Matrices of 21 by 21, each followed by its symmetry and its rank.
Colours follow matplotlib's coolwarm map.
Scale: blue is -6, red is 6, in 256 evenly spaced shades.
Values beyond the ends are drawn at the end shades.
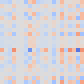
neither, rank two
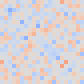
symmetric, full rank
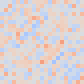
symmetric, full rank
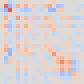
symmetric, rank three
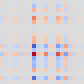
neither, rank one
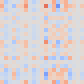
neither, rank two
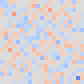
symmetric, full rank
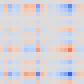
neither, rank one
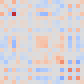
symmetric, rank three
